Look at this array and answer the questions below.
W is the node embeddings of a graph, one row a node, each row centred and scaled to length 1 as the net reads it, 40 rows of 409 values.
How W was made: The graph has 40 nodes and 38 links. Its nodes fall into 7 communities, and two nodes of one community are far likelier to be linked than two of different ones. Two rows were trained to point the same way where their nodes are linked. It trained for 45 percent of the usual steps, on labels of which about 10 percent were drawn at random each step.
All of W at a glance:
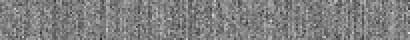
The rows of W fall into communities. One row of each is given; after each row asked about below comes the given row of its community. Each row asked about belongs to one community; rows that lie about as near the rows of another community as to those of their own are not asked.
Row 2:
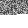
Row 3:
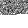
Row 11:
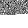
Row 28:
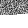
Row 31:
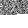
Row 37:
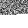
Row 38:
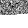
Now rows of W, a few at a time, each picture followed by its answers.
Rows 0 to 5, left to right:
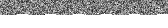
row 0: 3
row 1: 31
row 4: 2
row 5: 2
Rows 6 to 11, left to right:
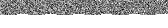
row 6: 31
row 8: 31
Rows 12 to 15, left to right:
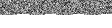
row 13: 37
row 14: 28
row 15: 38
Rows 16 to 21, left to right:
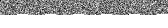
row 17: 38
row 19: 31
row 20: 38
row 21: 37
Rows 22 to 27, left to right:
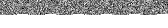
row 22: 38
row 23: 28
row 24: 11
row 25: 31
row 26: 38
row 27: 11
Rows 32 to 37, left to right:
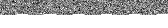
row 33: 28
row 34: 3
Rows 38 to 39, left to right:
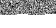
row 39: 2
